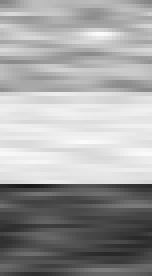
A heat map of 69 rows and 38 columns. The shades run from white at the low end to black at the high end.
The table splits into 3 rows of 1 panel. Panel 1,1: low, streaked across. Panel 2,1: very low, streaked across, faint in contrast. Panel 3,1: high, streaked across.
